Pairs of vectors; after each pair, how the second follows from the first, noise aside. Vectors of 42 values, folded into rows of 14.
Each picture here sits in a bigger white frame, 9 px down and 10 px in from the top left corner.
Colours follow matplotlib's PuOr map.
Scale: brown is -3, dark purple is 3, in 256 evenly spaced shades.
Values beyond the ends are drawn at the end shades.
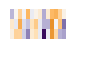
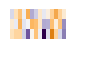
copied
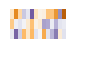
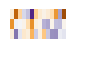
copied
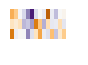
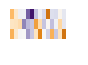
copied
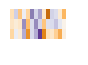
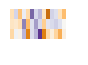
copied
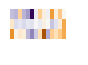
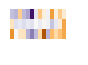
copied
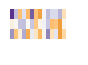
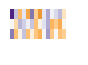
copied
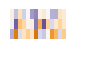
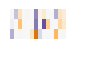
partly zeroed
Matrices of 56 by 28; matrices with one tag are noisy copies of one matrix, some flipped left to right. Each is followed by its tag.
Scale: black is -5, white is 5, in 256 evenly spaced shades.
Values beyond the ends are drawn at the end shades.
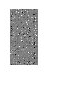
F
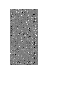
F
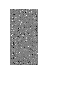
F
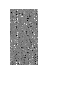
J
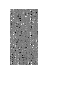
J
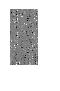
J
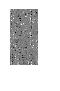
J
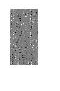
J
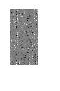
J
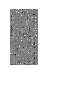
F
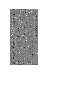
F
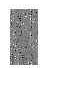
J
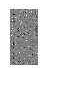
F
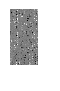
J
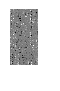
J
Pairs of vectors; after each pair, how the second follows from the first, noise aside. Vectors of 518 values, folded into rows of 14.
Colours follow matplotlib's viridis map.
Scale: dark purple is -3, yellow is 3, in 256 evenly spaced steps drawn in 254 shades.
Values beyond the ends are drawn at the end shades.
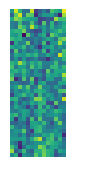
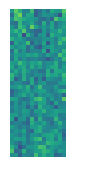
shrunk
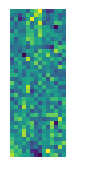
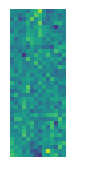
shrunk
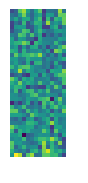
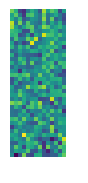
negated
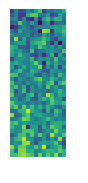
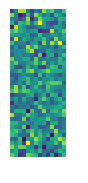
sign-scrambled
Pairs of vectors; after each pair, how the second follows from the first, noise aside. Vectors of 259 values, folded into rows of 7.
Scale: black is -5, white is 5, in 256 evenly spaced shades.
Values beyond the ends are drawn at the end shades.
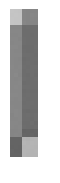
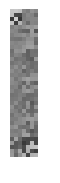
sign-scrambled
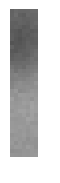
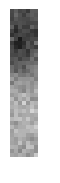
scaled up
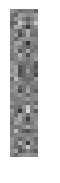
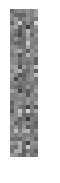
sign-scrambled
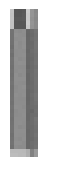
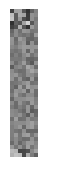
sign-scrambled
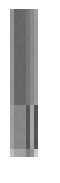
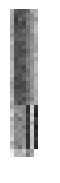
scaled up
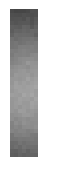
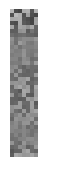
sign-scrambled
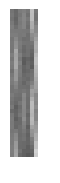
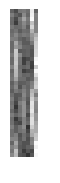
scaled up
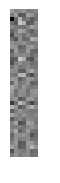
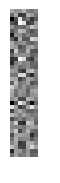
scaled up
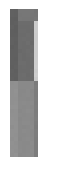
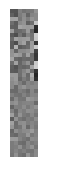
sign-scrambled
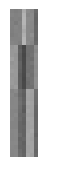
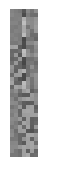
sign-scrambled
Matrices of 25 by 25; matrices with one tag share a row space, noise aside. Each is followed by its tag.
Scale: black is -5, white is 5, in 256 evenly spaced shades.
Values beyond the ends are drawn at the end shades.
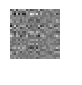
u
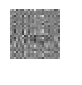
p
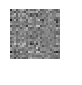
u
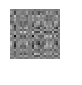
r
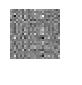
p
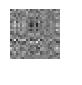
u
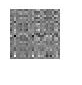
r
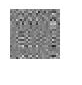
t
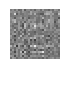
p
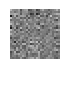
u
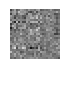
u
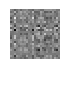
r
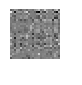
r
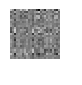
r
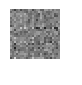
r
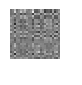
r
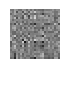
p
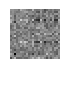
r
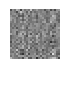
t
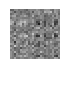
r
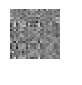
u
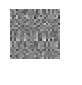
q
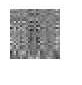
u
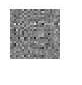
p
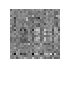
r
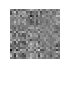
u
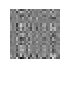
t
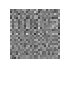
q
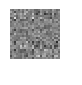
r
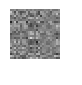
u
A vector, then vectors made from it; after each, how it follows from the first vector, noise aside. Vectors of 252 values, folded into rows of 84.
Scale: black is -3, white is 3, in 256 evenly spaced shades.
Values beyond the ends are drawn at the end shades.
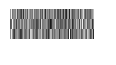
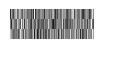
reversed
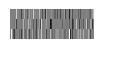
partly zeroed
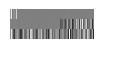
partly zeroed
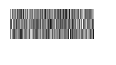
copied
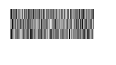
negated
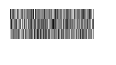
reversed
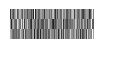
reversed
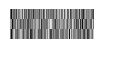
negated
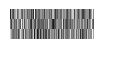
reversed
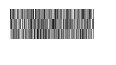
reversed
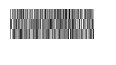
copied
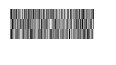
negated
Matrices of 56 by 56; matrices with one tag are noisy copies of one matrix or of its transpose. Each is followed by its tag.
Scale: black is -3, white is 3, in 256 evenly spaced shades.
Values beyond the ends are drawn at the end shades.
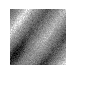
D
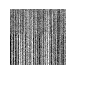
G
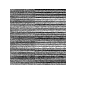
G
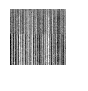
G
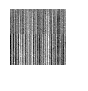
G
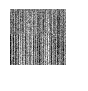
G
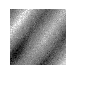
D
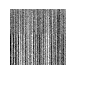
G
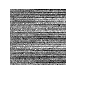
G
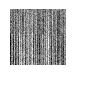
G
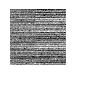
G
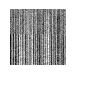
G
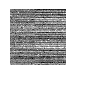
G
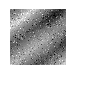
D
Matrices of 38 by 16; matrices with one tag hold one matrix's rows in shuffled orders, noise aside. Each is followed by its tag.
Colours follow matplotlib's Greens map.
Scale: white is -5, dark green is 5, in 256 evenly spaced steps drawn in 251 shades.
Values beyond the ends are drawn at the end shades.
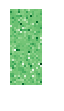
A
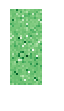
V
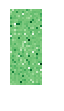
A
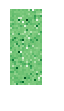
V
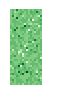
V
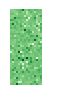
V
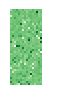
A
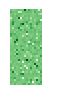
V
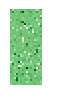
V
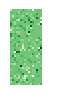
A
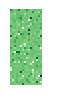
A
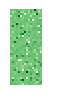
V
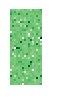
A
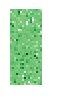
V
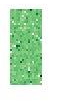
A
